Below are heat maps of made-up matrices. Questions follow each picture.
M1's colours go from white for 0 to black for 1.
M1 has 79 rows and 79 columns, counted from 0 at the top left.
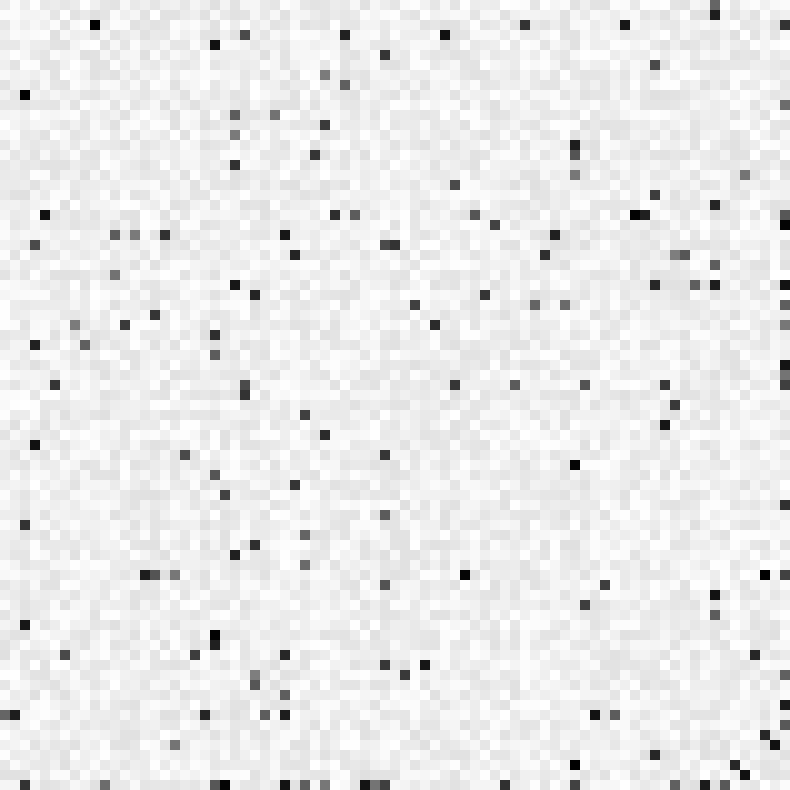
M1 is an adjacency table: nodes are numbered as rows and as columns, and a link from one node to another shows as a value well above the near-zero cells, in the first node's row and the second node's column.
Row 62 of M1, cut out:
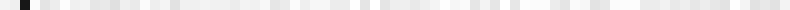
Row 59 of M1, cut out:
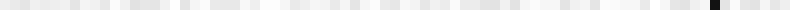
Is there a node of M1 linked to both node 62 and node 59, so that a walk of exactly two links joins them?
no
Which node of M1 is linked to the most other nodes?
node 78
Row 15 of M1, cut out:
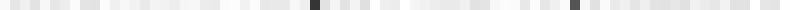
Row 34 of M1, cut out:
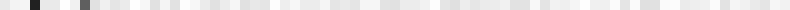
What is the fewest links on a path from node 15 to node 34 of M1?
6
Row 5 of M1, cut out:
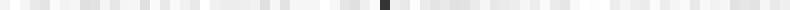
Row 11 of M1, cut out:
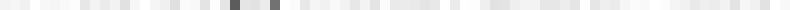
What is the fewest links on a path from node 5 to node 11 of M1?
5
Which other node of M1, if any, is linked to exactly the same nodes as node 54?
node 68
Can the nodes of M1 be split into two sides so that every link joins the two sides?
yes
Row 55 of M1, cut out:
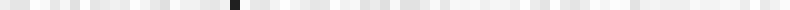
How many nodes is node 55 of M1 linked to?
1
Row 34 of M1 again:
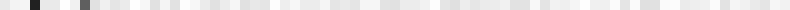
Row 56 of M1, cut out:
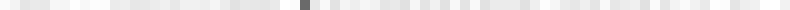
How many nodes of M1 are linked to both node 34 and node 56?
0
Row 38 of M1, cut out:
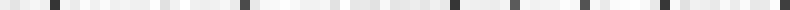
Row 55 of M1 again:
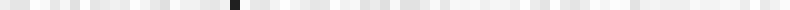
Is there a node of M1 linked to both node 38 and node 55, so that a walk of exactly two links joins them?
no
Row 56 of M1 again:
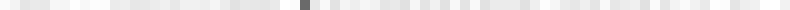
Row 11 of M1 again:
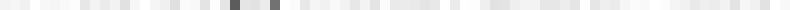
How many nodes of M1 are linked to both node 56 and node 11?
0
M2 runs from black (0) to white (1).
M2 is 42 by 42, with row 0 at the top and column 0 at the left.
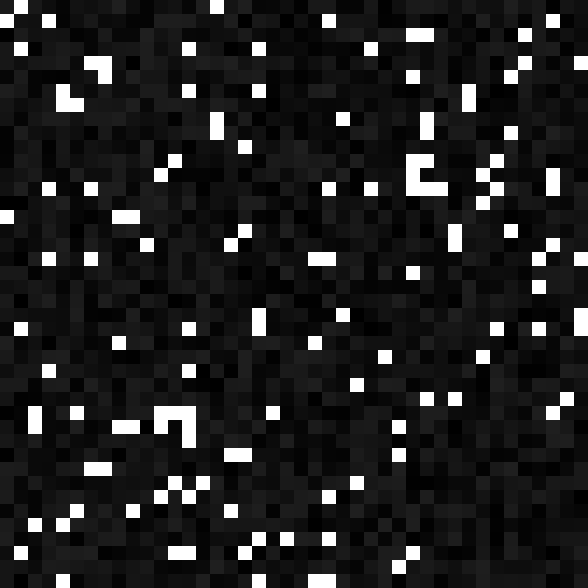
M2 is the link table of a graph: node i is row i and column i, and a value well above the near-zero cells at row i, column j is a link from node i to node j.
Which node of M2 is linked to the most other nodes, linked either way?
node 13
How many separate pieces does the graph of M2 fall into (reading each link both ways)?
2
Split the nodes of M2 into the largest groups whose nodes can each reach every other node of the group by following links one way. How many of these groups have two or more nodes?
1
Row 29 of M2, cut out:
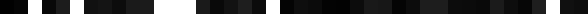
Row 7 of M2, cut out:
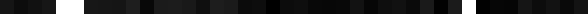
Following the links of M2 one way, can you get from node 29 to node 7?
yes
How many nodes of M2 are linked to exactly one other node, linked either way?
7
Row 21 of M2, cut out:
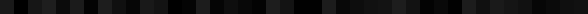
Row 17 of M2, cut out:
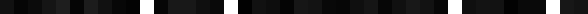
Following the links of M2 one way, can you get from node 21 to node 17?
no
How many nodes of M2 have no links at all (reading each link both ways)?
1
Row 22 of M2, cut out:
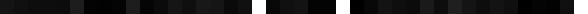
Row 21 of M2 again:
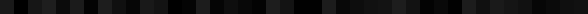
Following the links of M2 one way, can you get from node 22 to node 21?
no
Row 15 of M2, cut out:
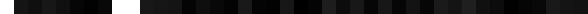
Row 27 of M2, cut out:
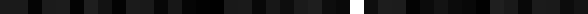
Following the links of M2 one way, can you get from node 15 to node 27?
yes
